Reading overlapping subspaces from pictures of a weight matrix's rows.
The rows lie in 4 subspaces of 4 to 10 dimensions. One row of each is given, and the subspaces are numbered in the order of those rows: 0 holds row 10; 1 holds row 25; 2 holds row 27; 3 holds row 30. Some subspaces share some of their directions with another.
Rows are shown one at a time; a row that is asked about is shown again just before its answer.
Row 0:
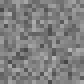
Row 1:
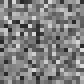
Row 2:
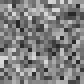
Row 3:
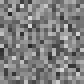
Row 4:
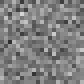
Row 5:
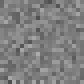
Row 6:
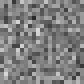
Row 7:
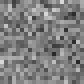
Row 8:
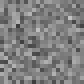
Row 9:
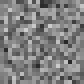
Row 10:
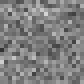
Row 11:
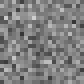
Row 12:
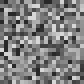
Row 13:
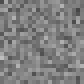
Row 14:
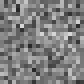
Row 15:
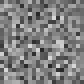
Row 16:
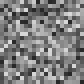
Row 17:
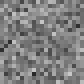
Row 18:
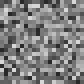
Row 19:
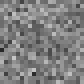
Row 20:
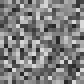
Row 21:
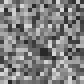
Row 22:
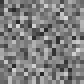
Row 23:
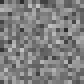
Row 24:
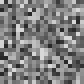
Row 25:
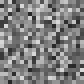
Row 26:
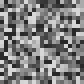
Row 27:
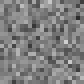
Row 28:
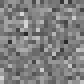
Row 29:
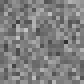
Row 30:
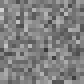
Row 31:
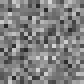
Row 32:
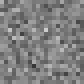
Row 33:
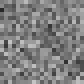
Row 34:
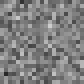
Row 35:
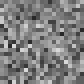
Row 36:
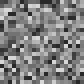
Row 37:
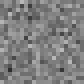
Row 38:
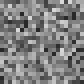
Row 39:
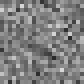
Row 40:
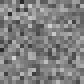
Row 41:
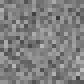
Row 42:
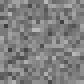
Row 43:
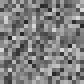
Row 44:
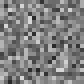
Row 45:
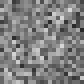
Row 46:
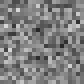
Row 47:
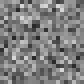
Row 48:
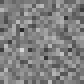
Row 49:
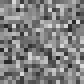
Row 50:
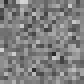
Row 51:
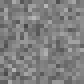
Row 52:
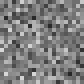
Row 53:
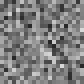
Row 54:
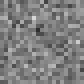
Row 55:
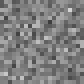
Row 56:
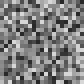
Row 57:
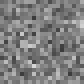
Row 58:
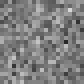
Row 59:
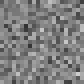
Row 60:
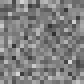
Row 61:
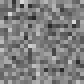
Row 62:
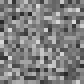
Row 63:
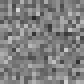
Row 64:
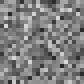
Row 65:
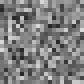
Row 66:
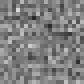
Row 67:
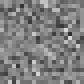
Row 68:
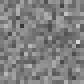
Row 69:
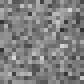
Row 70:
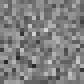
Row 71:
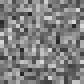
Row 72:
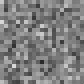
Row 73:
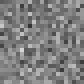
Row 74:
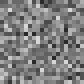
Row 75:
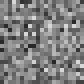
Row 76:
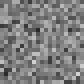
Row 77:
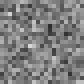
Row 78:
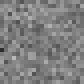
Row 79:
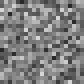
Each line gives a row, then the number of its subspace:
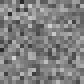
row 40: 0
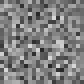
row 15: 1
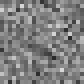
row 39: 3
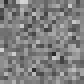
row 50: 3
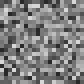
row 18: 2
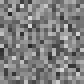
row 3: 1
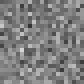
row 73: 1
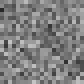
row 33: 2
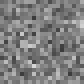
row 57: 1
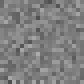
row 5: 2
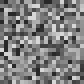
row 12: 3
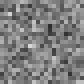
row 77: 3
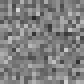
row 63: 3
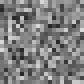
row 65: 1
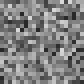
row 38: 0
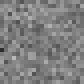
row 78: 0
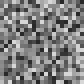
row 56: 0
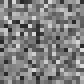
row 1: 3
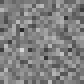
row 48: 1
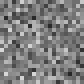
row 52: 0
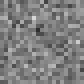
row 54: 3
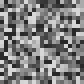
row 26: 1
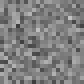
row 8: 2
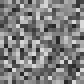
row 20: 1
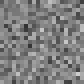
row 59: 2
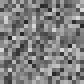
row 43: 1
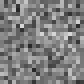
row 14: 3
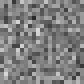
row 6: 2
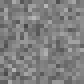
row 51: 2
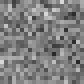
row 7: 0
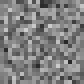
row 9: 1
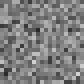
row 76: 2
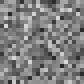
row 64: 2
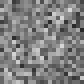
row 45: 1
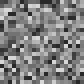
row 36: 2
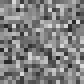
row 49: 3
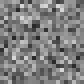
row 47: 2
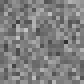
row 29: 1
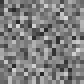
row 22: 1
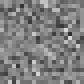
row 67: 3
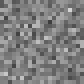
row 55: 1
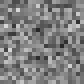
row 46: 3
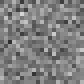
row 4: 0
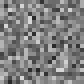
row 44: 1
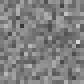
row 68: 3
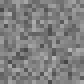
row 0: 3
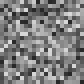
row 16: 0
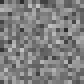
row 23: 1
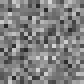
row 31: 3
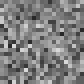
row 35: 2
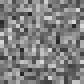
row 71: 1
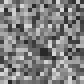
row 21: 2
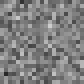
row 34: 3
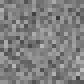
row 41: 2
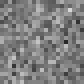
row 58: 1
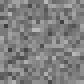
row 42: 3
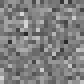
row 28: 0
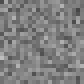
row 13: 1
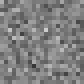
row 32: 1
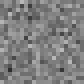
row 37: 2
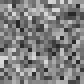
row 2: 0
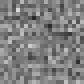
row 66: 3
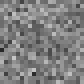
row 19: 0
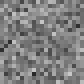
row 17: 0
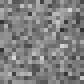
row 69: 1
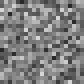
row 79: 3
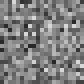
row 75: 0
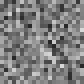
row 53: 2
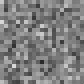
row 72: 1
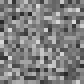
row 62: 1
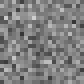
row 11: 2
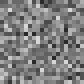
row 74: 0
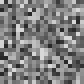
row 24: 1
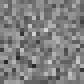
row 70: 1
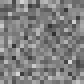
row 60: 2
